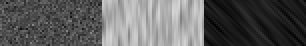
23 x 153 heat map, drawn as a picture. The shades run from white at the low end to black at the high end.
The table splits into one row of 3 panels. Panel 1,1: high, fine-grained. Panel 1,2: low, streaked downward. Panel 1,3: very high, slanting down to the right, faint in contrast.
